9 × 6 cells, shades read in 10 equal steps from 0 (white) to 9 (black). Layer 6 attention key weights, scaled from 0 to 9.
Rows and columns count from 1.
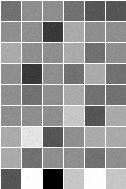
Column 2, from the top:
4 4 4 7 5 4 1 5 0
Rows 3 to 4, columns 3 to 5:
4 3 5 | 4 5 3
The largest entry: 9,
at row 9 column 3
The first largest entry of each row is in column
5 3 5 2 2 5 3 2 3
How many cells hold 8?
0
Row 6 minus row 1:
-1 0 0 -3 0 -3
